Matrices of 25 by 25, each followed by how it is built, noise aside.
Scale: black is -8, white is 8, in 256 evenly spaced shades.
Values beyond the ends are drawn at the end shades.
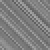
Toeplitz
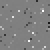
sparse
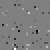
sparse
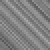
Toeplitz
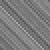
Toeplitz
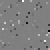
sparse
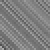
Toeplitz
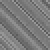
Toeplitz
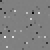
sparse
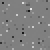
sparse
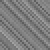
Toeplitz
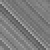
Toeplitz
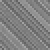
Toeplitz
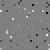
sparse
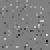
sparse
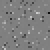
sparse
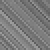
Toeplitz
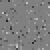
sparse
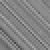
Toeplitz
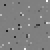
sparse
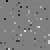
sparse
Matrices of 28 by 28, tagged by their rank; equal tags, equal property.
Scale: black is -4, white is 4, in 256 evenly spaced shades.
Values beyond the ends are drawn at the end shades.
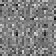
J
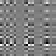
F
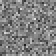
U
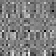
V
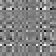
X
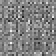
J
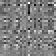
V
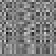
X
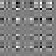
F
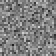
U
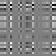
F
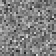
U
